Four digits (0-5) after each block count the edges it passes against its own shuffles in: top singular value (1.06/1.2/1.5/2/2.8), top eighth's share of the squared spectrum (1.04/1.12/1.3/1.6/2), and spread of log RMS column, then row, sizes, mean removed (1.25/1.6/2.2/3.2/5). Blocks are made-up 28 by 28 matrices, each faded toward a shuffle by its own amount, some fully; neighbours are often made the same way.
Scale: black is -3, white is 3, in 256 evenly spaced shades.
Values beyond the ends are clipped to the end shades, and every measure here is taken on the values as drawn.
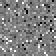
0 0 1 0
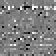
3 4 0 2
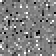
0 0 0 0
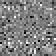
2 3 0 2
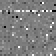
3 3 0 1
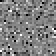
1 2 0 0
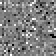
2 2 0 0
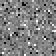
0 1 0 0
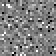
2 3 1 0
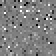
1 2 0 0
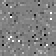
0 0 0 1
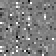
2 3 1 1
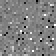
0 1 0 0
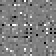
2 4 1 1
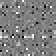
2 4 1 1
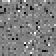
1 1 0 0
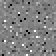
1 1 0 0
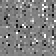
3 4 2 2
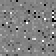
2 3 1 0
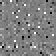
1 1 0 0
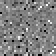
2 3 0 1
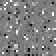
1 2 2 0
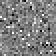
0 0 0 0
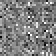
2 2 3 0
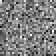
1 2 0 0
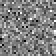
0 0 0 0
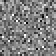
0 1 1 0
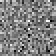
3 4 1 1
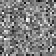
2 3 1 0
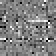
3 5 2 2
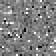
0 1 0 1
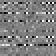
4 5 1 3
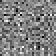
3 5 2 2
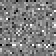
2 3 0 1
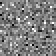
0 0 0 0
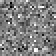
2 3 0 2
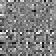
3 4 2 3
